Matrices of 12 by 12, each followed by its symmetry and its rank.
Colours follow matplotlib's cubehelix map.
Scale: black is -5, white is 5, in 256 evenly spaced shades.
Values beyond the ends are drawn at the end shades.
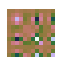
symmetric, rank two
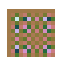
symmetric, rank one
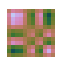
symmetric, rank one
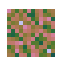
symmetric, full rank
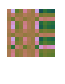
neither, rank one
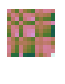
symmetric, rank two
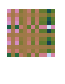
neither, rank one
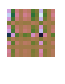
neither, rank one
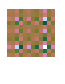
symmetric, rank one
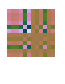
symmetric, rank one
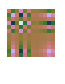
symmetric, rank one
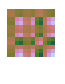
symmetric, rank one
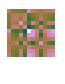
symmetric, rank two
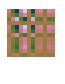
neither, rank one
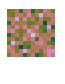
symmetric, full rank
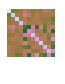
symmetric, full rank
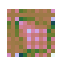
symmetric, rank two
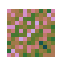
symmetric, full rank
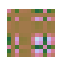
symmetric, rank one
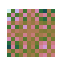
symmetric, rank two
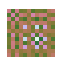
symmetric, rank two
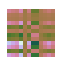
neither, rank one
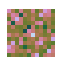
symmetric, full rank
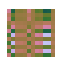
neither, rank one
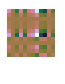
neither, rank one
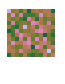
symmetric, full rank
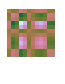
symmetric, rank one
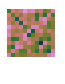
symmetric, full rank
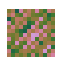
symmetric, full rank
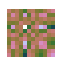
symmetric, rank two
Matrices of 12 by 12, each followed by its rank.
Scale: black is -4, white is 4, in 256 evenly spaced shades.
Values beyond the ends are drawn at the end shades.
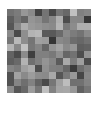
full rank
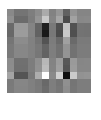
one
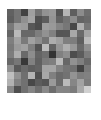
full rank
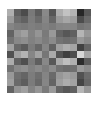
one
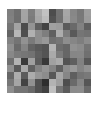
two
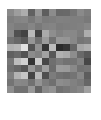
two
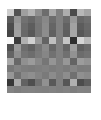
one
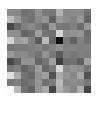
two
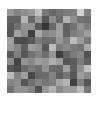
full rank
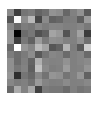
two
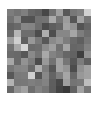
full rank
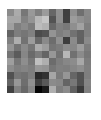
two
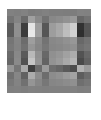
one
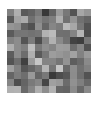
full rank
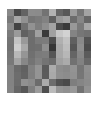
two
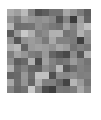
full rank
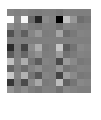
one
